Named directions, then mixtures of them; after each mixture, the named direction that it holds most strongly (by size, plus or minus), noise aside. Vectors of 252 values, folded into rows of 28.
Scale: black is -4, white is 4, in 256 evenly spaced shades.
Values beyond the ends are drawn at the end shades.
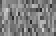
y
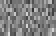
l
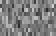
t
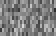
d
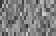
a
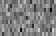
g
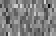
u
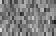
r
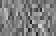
y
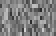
y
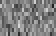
t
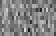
y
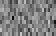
r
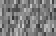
d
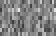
d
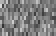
a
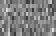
l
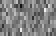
u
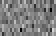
g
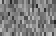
r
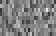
t
